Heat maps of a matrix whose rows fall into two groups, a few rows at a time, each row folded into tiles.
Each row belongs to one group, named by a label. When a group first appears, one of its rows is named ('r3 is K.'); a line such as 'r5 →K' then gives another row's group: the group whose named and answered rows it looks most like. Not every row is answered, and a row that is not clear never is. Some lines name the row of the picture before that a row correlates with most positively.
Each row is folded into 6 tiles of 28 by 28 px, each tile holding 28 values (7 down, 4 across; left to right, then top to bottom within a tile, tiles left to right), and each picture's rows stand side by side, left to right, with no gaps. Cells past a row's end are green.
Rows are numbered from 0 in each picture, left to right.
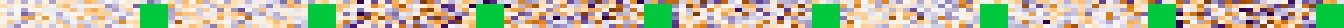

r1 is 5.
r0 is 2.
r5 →5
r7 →5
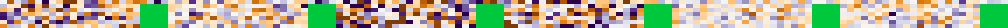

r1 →2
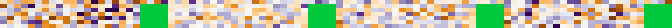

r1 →2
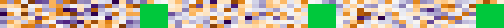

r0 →5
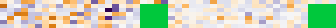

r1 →5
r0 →5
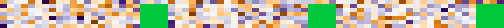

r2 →5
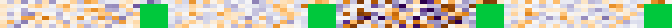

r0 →2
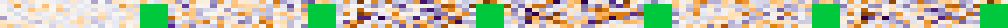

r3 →2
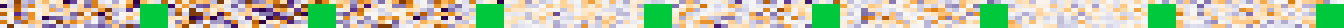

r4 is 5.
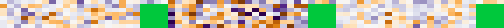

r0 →2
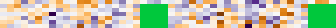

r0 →2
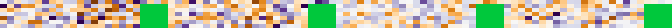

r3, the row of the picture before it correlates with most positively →0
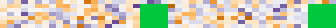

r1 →5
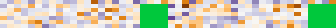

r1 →5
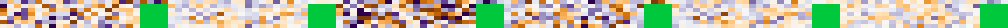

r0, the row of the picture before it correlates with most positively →1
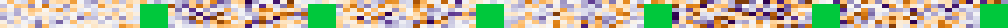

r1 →2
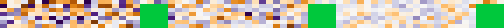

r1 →5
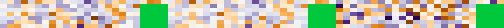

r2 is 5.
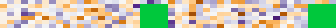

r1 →5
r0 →2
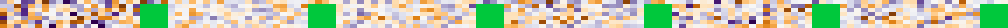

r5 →2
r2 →2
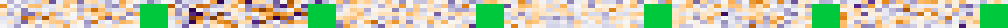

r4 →2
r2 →5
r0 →2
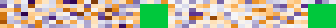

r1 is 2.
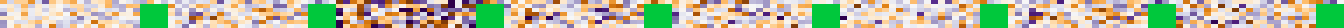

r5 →5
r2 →5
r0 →5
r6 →2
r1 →2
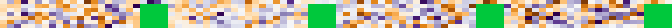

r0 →2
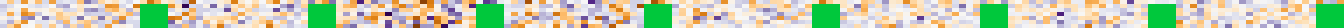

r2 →2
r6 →2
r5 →5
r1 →5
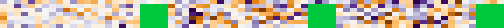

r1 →2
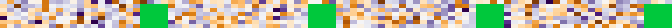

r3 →5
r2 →5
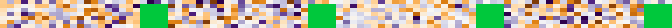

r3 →5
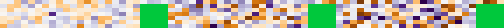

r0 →2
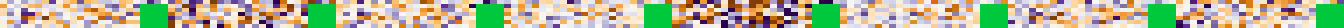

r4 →2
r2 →2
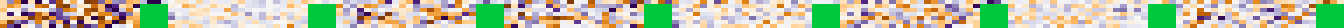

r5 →2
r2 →2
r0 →2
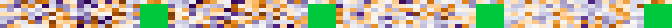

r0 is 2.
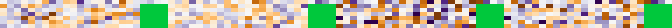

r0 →2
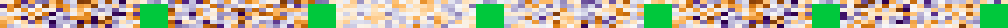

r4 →2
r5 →5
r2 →2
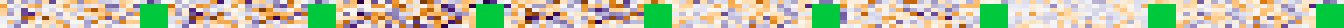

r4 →2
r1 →2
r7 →2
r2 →2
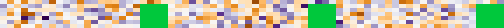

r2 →5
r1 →2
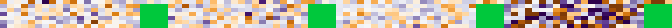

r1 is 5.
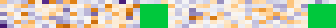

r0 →5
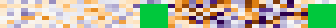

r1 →2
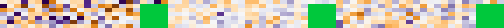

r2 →5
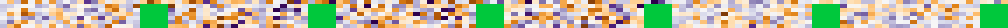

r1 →5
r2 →5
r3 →2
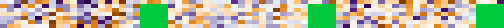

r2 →5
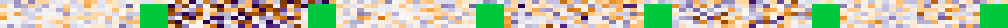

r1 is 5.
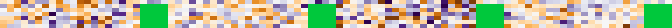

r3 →5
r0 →2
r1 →2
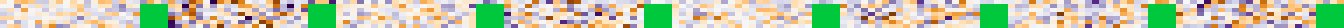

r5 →2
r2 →2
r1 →5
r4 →2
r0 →5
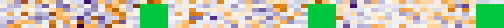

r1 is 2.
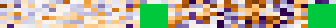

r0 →5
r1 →2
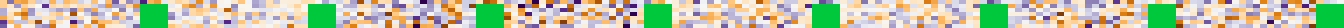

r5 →2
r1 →5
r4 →2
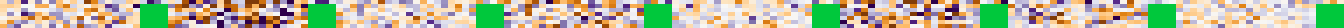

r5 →5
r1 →2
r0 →2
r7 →5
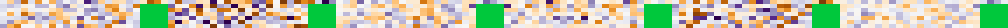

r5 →2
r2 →2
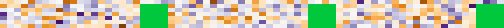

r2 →2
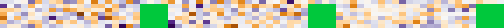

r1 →5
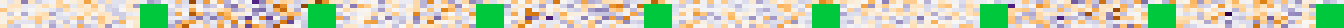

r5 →5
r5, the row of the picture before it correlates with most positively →1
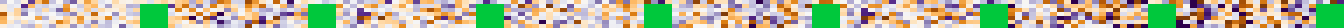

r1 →2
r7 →5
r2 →2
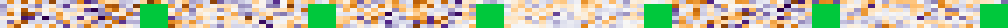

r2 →2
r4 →5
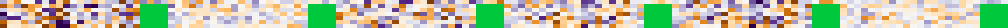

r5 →2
